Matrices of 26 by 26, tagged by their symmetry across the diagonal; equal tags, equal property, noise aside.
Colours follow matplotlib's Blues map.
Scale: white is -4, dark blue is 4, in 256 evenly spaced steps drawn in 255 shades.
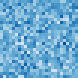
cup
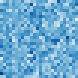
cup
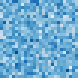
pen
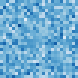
pen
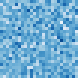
cup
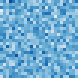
pen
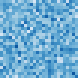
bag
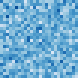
bag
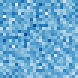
bag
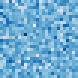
pen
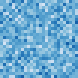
bag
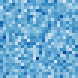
cup
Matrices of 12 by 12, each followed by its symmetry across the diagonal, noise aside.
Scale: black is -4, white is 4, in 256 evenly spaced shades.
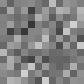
symmetric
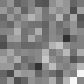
symmetric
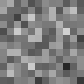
symmetric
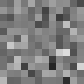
antisymmetric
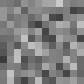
antisymmetric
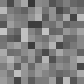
antisymmetric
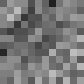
symmetric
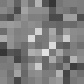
symmetric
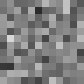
antisymmetric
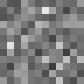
symmetric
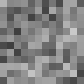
symmetric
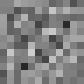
symmetric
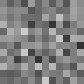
antisymmetric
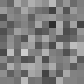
antisymmetric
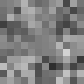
antisymmetric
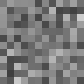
symmetric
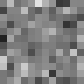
antisymmetric
